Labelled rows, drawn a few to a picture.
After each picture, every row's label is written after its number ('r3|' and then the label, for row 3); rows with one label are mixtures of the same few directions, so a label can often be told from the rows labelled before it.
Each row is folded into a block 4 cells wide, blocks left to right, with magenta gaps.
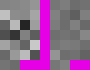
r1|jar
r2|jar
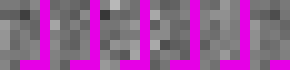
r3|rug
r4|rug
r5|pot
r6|pot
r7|pot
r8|rug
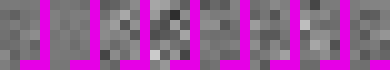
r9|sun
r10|rug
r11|jar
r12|jar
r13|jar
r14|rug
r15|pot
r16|sun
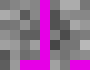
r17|sun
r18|pot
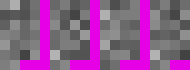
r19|pot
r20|jar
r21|pot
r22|jar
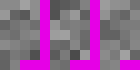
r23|sun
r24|jar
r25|jar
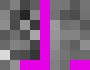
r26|jar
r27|rug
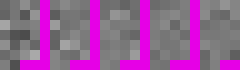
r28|rug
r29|pot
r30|sun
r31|jar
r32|sun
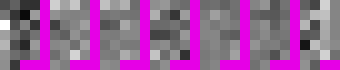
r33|rug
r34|jar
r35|jar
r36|jar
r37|sun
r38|pot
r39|pot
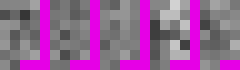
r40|rug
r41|sun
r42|pot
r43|rug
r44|pot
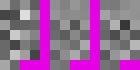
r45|sun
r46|jar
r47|jar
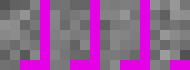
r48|jar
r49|rug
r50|rug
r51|sun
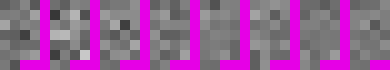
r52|rug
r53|jar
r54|jar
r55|sun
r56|pot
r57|sun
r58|sun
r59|jar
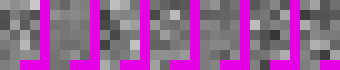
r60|rug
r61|pot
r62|pot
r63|sun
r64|pot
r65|rug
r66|pot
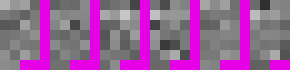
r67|jar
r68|jar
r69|rug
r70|pot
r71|jar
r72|pot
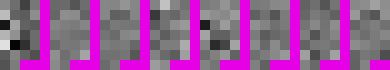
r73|pot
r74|sun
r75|sun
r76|pot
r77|pot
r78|rug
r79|sun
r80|sun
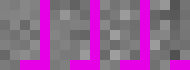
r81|jar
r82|sun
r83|sun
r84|pot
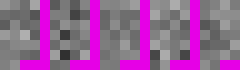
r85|rug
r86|sun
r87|rug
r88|sun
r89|pot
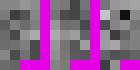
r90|sun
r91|rug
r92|sun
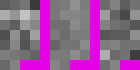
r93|rug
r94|pot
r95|jar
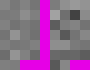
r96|sun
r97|sun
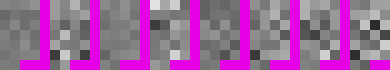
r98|rug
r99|sun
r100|jar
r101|jar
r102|jar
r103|jar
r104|jar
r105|jar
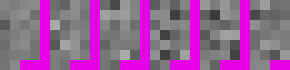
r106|rug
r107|pot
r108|pot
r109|sun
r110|sun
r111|pot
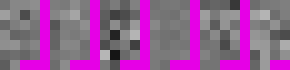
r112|sun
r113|rug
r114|sun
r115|rug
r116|rug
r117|sun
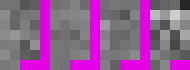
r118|rug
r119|rug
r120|rug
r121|rug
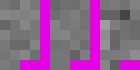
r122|pot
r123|jar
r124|rug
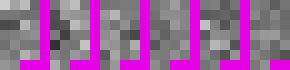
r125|jar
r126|pot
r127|sun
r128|pot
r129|pot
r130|rug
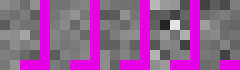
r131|rug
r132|jar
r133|sun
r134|jar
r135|jar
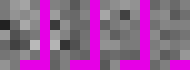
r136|pot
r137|pot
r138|sun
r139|sun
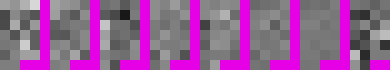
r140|rug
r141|jar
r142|rug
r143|sun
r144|rug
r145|jar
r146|jar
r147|sun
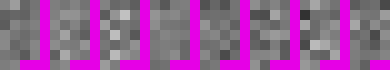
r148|pot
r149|sun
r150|sun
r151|pot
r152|jar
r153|sun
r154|pot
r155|rug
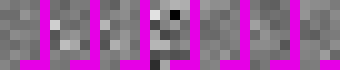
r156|sun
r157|pot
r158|pot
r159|sun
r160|jar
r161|pot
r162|jar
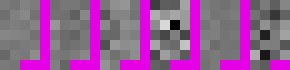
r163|jar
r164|rug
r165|pot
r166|jar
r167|pot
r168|sun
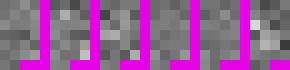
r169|rug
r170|sun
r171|jar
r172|sun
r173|sun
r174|pot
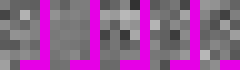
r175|sun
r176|pot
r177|rug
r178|rug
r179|jar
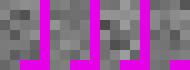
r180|sun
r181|pot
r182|pot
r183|rug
